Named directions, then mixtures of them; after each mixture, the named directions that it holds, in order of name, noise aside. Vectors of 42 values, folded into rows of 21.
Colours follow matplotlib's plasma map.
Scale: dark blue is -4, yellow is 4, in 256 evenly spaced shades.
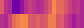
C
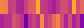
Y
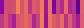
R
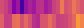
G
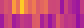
G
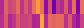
R, Y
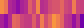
C, Y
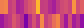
Y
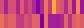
R, Y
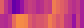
C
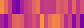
C, Y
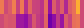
C, R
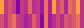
R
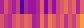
G, R
